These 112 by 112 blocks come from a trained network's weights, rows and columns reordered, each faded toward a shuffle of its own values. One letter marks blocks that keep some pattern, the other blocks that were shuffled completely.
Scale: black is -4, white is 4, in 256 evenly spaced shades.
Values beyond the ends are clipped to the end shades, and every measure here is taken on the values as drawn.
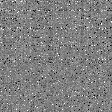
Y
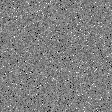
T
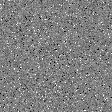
T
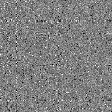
Y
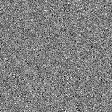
Y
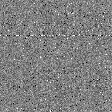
Y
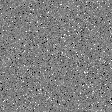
T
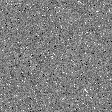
T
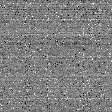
Y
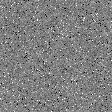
T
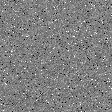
T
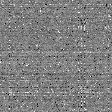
Y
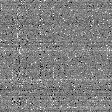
Y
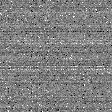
Y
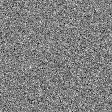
T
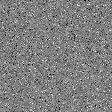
T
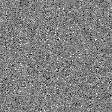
Y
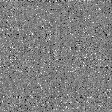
Y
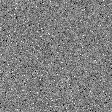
T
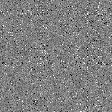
Y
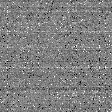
Y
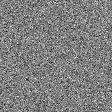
T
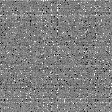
Y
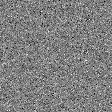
T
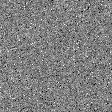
T
